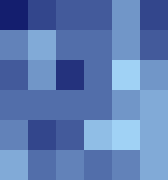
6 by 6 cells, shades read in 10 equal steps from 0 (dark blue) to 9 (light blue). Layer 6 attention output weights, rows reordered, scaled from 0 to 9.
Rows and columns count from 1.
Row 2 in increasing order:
3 4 4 5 6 7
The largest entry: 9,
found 2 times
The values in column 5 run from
5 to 9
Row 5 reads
5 2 3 8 9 7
